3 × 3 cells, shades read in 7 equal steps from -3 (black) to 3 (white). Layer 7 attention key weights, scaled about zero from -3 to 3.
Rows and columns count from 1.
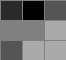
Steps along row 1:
down up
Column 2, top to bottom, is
-3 0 1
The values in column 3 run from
-1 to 1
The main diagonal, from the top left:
-2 0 1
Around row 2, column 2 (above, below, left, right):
-3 1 0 1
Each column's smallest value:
-2 -3 -1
